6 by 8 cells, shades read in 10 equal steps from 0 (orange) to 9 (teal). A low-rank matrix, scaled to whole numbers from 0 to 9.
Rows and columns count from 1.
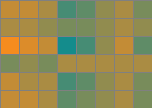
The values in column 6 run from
3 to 4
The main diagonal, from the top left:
2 3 2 3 6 4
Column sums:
14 15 20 37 32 23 17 28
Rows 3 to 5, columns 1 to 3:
0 1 2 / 5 4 5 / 2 3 3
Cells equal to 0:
1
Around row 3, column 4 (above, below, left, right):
5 3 2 7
